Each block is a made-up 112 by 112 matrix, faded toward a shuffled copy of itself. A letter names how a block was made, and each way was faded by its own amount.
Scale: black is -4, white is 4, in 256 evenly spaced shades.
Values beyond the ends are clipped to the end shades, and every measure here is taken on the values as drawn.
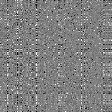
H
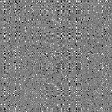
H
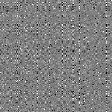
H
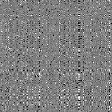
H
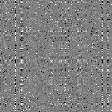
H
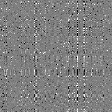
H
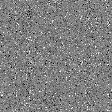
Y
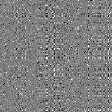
H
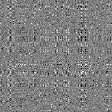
H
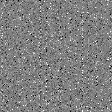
Y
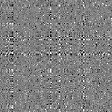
H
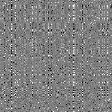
H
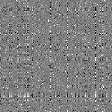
H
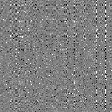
H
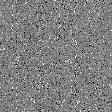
Y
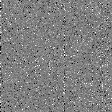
Y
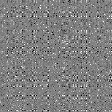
H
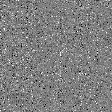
Y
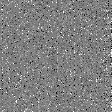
Y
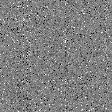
Y
